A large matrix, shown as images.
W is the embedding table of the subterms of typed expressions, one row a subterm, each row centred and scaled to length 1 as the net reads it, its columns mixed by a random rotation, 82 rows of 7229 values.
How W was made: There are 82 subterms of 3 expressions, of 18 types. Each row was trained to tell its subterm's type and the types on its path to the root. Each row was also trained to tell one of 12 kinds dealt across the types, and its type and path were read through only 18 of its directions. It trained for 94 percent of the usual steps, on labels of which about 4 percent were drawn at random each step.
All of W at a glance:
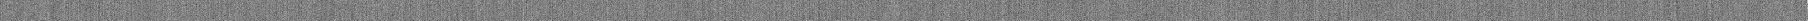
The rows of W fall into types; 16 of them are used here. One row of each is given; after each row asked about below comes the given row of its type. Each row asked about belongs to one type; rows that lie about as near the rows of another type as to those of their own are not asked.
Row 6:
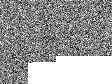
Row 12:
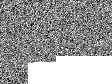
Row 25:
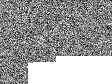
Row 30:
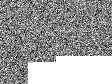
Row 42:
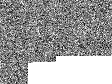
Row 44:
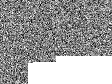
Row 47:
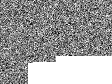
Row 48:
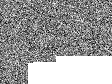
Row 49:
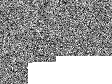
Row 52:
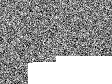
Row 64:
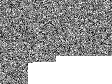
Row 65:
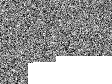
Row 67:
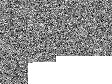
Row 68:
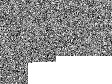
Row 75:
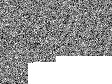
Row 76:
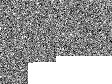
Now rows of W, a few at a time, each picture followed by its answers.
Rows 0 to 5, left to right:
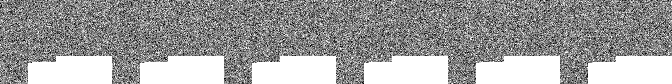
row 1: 42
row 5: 49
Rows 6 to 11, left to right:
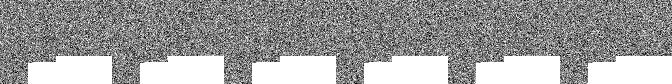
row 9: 64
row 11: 42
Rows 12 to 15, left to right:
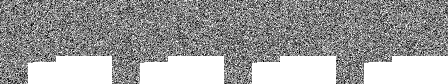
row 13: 42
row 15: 48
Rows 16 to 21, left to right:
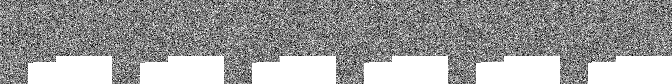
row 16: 75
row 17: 30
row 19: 76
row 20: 25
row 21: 68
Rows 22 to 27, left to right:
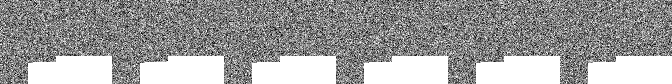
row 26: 49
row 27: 42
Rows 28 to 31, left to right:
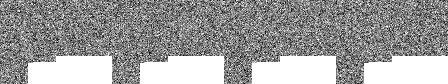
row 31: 47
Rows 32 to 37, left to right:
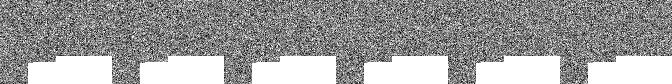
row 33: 67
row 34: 6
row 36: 47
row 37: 44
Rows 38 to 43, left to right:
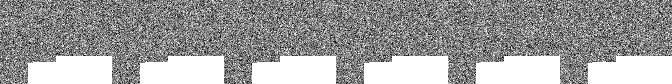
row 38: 75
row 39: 65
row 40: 25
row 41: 25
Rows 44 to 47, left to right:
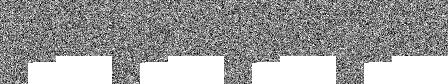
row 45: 48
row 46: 49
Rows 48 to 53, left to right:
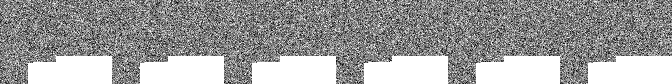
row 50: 75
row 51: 47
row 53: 48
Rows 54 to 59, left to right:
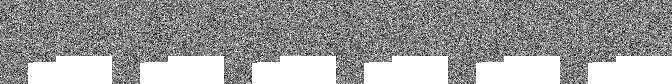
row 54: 76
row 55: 49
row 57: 67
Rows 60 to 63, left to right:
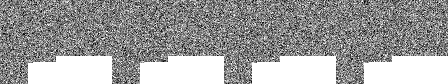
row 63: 12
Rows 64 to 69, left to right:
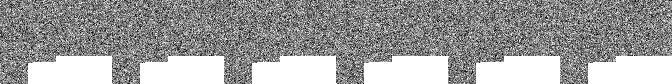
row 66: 64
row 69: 25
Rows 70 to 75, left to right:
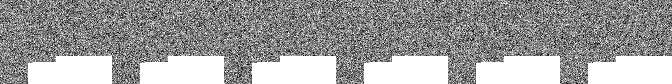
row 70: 76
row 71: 52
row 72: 67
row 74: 68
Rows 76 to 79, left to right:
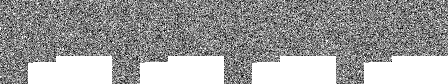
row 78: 30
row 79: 75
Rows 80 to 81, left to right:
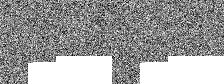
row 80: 65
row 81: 30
